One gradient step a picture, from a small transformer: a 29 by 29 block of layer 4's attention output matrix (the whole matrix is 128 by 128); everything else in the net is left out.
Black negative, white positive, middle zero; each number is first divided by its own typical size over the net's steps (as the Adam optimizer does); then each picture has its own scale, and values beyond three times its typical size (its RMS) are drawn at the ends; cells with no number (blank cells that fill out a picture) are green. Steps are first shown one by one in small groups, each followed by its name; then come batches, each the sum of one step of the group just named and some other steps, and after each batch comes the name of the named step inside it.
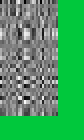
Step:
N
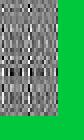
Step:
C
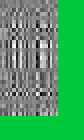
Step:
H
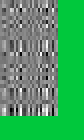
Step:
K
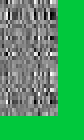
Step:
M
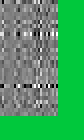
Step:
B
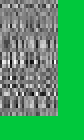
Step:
H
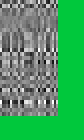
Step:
N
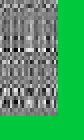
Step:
C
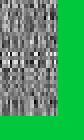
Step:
M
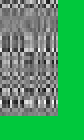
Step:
N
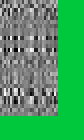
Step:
M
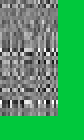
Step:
N
